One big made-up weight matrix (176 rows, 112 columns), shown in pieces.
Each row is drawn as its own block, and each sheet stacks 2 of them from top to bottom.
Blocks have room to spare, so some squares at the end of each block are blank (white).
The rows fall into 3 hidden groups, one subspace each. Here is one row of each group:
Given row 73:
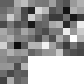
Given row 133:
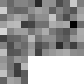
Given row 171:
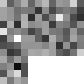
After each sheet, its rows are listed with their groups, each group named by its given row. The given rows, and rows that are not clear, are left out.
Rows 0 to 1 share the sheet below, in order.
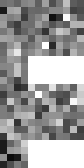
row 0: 133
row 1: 171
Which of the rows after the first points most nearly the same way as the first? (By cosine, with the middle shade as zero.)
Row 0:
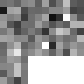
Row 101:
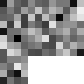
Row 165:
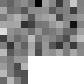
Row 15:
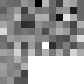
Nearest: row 15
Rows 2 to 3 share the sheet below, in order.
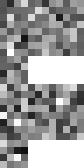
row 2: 73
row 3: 171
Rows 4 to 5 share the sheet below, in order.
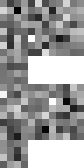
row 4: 171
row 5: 133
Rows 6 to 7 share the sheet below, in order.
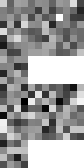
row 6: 171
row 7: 171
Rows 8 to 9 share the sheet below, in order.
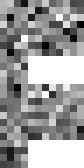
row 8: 73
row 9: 171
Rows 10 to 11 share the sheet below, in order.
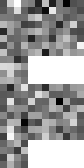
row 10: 171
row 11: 73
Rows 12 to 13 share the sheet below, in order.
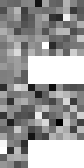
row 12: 133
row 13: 171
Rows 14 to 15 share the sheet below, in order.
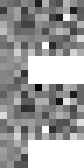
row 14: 133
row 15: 133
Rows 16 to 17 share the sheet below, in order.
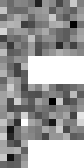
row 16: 133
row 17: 73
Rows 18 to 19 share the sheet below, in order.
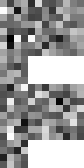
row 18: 171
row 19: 73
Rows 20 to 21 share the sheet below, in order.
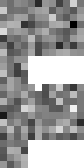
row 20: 133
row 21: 133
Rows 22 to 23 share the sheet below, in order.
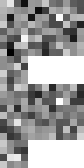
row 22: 73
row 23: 171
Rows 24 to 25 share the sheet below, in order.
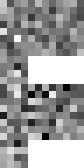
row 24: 171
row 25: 171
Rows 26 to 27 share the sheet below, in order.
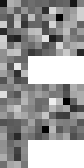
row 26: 171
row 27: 133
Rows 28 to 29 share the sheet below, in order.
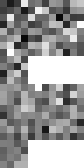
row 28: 73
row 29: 133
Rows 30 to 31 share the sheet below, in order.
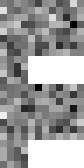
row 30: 133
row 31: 133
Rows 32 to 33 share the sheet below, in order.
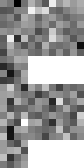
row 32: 171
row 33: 73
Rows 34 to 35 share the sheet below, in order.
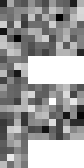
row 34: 171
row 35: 73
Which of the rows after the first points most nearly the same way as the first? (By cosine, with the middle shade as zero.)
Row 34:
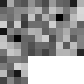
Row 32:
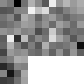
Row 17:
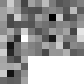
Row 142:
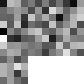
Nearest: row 142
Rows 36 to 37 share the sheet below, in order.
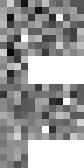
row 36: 73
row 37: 133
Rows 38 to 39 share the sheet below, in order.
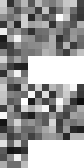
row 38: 171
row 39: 171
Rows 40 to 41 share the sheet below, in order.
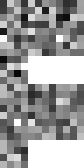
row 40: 171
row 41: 171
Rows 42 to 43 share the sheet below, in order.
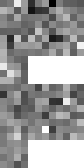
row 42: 171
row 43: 133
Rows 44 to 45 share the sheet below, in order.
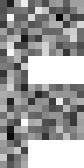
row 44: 73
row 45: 73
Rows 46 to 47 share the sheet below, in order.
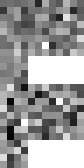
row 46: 133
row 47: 73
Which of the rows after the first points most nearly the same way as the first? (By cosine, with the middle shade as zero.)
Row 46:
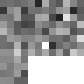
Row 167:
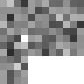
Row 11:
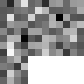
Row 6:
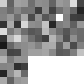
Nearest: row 11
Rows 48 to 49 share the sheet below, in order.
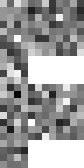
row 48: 171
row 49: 171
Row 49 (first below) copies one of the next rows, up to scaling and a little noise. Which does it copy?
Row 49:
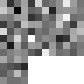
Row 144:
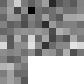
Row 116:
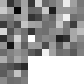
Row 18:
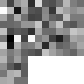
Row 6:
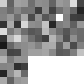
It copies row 116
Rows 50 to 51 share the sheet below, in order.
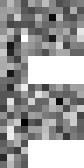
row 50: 73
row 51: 73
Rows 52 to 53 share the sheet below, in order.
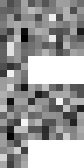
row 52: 73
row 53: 73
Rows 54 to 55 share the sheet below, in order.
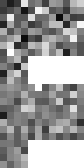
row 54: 73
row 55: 133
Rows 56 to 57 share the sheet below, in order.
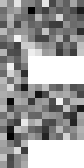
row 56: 171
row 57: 73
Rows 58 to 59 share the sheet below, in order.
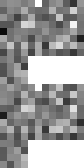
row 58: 133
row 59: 133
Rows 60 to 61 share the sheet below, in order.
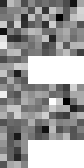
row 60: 171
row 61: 133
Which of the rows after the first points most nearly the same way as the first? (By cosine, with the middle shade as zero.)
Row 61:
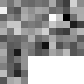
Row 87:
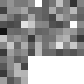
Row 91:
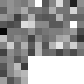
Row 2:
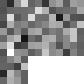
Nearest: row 2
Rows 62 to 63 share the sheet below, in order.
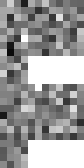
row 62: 73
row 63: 133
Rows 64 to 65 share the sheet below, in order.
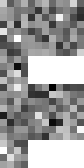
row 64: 171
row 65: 171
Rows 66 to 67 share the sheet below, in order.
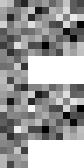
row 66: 73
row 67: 73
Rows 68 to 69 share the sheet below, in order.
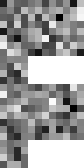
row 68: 171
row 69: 133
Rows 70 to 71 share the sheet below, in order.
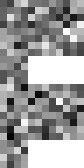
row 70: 73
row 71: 73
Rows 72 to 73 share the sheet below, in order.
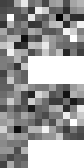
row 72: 73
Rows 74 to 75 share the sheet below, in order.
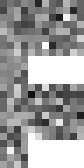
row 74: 133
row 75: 171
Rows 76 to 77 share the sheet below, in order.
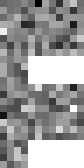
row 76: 133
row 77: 133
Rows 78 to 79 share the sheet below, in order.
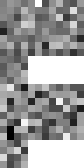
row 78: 133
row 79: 73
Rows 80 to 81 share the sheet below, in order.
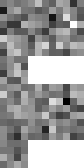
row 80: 133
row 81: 133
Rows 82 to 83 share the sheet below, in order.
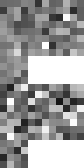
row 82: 133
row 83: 73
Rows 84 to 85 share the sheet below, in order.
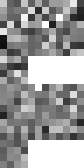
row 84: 171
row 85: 133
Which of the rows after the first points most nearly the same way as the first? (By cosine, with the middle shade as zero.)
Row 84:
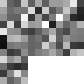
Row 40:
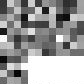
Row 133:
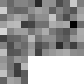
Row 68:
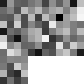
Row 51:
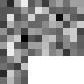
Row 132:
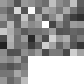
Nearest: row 132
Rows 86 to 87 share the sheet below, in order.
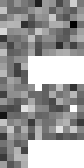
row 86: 133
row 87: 133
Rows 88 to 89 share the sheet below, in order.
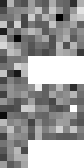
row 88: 171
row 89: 133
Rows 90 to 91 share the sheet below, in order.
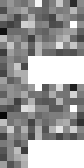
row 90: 133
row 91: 133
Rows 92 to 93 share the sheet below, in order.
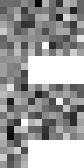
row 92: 133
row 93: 73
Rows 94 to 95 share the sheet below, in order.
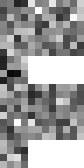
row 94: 171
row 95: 171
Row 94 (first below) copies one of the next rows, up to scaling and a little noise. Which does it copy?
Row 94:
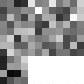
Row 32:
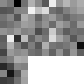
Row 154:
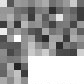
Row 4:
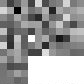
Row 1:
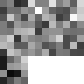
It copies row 1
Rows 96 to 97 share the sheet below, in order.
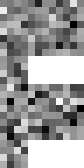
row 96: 133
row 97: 73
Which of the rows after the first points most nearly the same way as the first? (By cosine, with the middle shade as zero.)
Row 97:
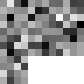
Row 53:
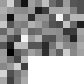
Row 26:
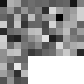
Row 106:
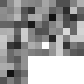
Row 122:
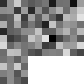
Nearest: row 53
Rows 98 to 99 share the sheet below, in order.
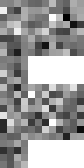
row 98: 133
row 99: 171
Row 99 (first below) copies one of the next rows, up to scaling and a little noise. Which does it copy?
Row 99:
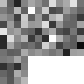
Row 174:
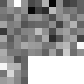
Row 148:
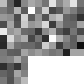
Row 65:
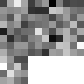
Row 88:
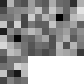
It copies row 148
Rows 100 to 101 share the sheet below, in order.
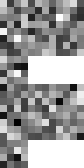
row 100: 171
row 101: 171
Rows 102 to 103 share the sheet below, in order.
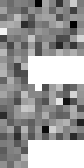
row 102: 133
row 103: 133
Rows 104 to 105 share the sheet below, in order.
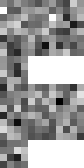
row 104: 133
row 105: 171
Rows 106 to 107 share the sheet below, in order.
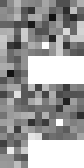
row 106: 73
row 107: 171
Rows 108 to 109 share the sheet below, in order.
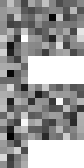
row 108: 73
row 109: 73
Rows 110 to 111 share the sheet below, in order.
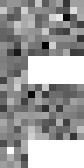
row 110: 133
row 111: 171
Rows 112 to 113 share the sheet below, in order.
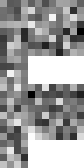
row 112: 73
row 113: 171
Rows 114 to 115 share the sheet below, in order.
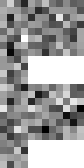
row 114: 73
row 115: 73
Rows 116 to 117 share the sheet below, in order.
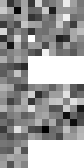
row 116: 171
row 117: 73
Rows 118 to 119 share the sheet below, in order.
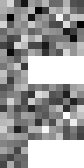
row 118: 73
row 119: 73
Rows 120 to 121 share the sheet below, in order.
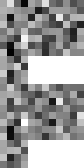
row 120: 73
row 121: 73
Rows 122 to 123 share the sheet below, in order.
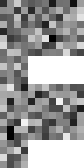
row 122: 171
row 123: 73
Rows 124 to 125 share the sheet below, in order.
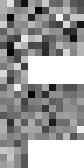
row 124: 73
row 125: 171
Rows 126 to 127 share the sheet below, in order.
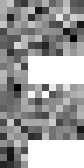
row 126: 73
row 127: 171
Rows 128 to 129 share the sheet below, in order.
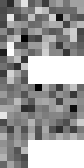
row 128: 73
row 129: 133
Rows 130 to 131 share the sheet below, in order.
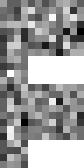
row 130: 73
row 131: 73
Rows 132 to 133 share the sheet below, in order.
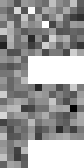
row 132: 171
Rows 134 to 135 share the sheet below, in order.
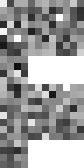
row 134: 171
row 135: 171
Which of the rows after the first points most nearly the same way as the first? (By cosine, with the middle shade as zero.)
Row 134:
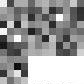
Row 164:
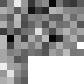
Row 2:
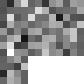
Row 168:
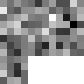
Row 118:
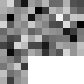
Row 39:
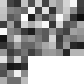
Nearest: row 39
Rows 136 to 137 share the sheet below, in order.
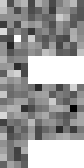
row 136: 171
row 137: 133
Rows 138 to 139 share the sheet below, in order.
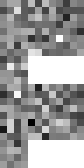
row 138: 171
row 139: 171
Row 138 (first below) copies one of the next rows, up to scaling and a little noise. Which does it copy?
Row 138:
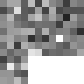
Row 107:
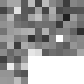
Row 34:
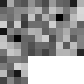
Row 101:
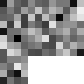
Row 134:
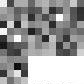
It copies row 107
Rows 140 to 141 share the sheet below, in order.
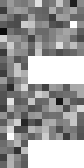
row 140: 133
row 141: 73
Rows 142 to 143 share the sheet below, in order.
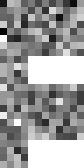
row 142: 171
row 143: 171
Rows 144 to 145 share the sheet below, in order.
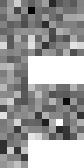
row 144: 171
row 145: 171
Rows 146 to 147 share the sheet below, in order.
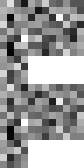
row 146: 73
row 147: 73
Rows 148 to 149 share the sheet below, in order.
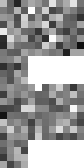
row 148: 171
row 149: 133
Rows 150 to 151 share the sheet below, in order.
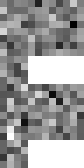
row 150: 133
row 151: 73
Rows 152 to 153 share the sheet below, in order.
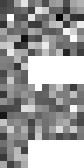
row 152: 73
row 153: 133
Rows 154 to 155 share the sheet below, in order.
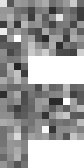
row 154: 171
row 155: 133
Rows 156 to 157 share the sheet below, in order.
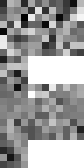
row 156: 171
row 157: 171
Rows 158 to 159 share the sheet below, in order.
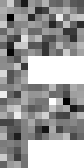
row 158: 73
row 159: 133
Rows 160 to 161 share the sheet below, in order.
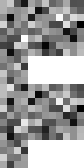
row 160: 73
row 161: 73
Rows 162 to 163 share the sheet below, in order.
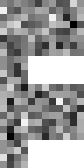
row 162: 133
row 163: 73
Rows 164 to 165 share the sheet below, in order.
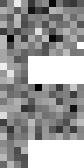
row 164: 171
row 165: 133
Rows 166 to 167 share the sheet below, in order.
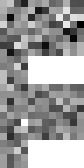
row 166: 73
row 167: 73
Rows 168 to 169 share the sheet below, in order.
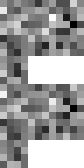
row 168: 133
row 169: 133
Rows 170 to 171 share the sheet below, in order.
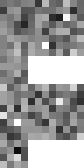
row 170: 133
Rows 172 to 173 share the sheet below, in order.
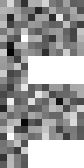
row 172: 73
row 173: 73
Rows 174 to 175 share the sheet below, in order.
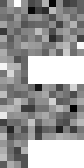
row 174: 171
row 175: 133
